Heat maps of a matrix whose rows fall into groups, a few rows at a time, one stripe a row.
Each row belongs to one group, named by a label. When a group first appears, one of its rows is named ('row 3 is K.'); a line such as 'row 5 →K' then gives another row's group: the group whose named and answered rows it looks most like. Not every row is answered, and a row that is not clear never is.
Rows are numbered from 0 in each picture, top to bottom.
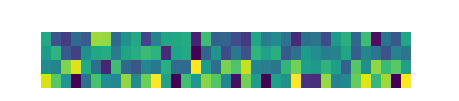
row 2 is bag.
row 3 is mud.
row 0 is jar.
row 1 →jar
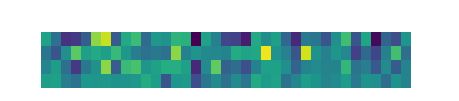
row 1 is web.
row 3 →jar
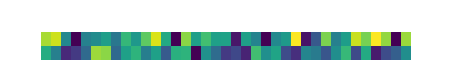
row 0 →mud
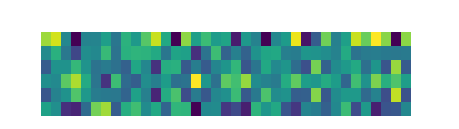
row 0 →mud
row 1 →jar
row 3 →bag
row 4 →web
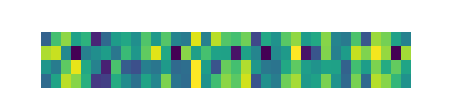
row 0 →bag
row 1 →mud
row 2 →bag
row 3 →bag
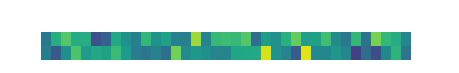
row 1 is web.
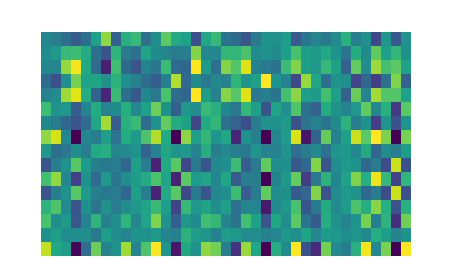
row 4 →bag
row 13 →mud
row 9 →web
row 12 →mud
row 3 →web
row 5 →mud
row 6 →jar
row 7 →mud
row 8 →jar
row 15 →mud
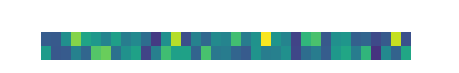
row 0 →web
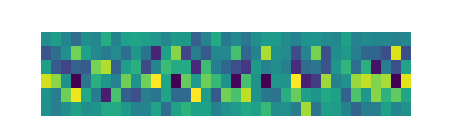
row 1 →web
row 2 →jar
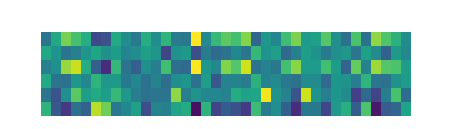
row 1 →jar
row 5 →jar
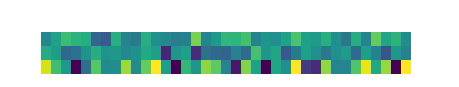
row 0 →bag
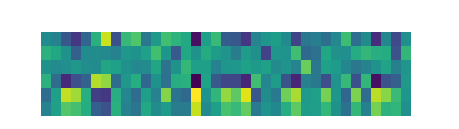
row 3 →jar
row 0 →jar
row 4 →bag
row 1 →mud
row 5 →bag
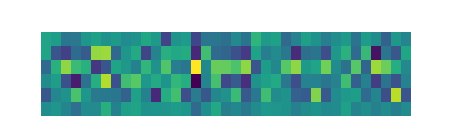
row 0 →jar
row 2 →bag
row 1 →jar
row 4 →web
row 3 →jar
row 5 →jar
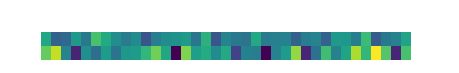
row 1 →mud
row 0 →jar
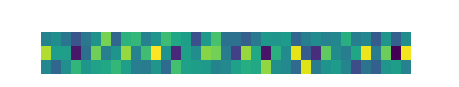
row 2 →web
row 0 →jar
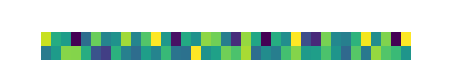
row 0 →mud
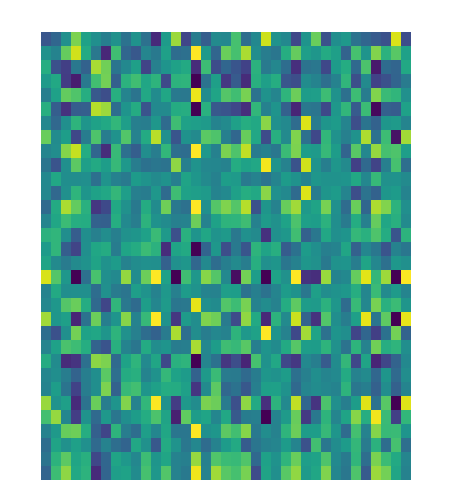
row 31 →bag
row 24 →jar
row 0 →web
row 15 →jar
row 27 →mud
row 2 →jar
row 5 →jar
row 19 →bag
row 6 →web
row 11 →web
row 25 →jar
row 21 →web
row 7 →mud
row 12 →bag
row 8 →bag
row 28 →bag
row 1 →bag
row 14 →mud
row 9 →web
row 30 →bag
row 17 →mud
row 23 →jar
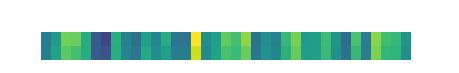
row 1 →bag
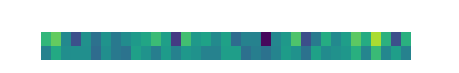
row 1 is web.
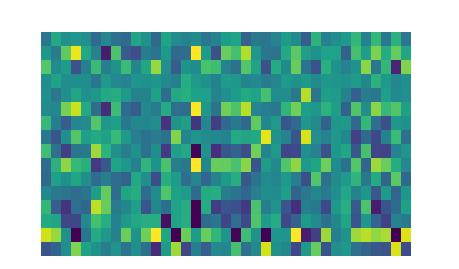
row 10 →web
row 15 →web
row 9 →bag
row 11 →jar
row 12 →jar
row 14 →mud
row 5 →bag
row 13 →jar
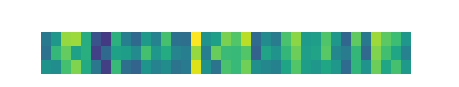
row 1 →bag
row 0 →bag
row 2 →bag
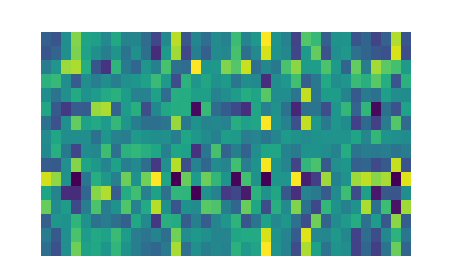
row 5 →jar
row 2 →bag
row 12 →mud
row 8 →jar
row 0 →web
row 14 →web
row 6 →web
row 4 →web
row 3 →mud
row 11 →jar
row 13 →web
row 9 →web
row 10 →mud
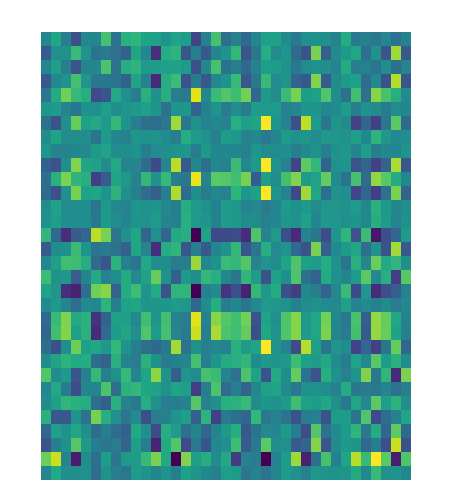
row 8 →jar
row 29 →web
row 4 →bag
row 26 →bag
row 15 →web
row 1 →web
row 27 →jar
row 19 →jar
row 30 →mud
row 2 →jar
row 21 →bag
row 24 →mud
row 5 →jar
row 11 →web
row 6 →web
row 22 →web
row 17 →mud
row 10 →bag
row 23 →bag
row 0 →jar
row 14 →jar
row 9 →web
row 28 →web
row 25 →jar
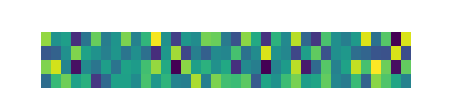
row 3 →bag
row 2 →mud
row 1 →web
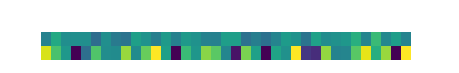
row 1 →mud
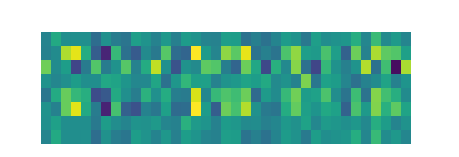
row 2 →mud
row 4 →bag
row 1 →bag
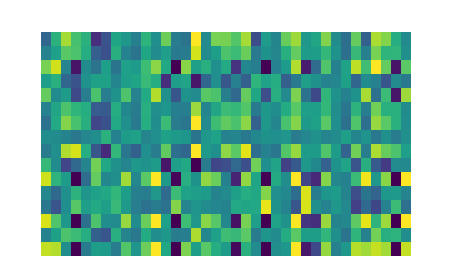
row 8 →bag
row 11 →web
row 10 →mud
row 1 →bag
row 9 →jar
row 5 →bag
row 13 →mud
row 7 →jar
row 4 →mud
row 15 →mud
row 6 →bag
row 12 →web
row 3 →jar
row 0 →bag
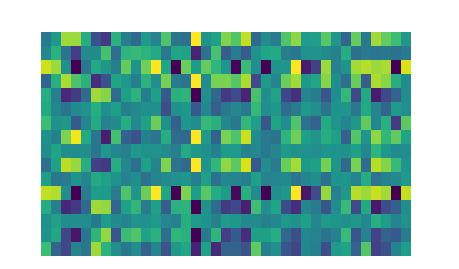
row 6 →mud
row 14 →jar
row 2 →mud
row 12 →jar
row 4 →jar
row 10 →jar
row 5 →jar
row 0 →bag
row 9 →bag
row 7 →bag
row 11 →mud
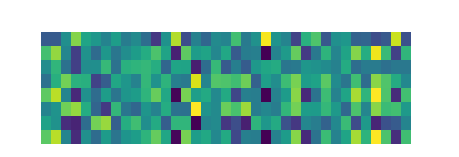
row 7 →mud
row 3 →bag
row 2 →jar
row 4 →mud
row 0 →web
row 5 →bag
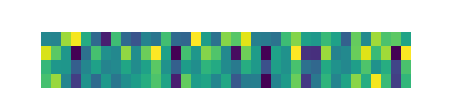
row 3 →mud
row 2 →mud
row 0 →bag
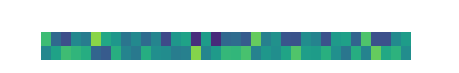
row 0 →jar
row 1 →bag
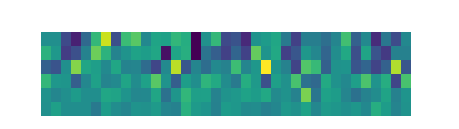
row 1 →jar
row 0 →jar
